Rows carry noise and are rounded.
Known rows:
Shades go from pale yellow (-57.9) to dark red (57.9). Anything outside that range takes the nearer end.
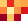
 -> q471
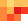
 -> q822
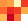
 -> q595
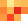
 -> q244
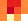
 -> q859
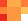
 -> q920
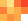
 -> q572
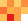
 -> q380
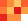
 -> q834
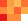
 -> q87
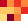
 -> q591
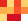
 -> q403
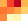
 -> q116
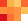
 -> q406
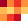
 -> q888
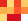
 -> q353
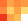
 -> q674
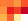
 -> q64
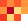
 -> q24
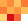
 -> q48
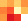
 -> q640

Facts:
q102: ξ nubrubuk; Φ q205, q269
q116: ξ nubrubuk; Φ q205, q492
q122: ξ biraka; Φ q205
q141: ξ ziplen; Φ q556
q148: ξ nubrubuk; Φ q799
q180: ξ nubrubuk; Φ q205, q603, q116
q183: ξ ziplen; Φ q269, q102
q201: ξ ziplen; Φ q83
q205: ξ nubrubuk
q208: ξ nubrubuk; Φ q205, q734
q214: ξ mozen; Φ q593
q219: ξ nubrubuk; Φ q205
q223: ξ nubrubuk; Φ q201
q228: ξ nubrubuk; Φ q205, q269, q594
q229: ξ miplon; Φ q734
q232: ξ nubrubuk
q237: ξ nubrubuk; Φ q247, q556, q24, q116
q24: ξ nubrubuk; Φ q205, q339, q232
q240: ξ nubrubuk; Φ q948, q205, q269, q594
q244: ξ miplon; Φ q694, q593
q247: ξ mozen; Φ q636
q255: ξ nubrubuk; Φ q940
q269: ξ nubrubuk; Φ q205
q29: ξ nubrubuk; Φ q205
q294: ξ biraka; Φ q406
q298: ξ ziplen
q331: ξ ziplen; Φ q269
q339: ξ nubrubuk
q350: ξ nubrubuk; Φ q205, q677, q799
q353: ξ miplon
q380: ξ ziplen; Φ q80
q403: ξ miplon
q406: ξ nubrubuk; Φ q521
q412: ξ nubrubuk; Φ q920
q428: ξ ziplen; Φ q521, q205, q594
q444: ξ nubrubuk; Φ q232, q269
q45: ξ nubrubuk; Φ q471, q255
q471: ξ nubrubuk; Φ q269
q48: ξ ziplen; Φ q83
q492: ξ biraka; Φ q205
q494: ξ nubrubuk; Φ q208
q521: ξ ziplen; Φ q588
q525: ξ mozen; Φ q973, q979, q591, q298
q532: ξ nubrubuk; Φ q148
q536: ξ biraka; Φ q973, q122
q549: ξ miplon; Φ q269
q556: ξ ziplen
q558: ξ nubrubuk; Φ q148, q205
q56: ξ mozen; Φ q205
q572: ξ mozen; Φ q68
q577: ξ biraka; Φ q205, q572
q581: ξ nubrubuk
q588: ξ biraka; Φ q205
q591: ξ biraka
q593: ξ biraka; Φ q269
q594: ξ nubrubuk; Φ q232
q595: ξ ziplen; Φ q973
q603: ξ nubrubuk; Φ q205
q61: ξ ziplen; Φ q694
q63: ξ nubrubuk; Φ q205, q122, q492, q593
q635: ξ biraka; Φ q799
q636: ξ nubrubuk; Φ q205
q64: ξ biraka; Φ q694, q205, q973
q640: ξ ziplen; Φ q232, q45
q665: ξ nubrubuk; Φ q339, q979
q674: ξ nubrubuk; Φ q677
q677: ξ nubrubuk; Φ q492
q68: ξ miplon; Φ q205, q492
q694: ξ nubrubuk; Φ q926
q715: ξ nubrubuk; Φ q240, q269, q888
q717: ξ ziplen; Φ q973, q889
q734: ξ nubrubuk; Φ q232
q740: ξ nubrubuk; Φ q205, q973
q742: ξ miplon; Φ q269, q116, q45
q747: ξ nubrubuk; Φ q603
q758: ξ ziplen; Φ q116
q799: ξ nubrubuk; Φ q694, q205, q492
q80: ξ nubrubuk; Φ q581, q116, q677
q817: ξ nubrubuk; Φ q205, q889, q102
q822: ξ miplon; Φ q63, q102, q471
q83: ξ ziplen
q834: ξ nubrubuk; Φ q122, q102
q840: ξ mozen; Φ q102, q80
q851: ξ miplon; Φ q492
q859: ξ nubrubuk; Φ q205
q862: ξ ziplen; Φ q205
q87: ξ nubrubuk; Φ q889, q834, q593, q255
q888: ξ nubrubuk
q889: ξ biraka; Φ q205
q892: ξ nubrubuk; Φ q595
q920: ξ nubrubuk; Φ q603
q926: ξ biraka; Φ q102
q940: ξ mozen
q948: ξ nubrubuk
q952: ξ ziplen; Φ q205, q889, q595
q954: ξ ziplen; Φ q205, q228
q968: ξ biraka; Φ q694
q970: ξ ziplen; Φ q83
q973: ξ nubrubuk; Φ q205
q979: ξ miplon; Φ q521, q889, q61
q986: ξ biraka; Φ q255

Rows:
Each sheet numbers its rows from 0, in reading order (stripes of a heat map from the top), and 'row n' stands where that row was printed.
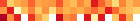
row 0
q734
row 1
q148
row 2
q45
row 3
q228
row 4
q758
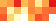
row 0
q677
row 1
q525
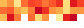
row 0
q521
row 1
q740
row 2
q940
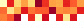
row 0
q331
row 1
q269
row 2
q240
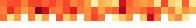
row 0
q558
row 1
q973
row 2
q817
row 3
q229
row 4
q862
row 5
q717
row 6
q851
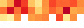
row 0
q56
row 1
q214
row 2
q208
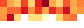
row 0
q536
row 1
q492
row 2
q428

